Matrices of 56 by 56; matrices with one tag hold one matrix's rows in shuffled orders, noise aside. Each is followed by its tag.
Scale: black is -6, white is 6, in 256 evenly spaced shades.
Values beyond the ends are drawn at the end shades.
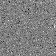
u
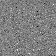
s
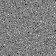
u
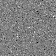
s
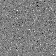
s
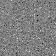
s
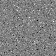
s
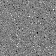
s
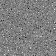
u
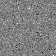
s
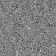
s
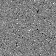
s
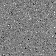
u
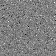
u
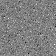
u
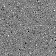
u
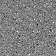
s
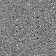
s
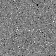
s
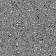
s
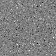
s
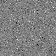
s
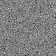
u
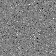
s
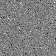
u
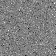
u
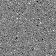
s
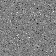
s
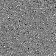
u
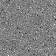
u
